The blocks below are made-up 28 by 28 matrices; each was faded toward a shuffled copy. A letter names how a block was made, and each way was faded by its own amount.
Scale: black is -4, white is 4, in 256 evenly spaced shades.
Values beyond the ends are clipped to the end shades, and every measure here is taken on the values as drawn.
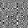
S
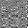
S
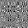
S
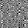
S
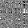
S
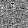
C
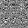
C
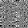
S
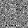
C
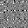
S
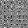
S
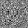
C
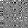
S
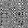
S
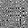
S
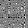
S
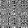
S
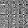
S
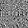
C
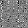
S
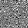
C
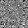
C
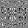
S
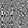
S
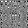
S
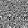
C
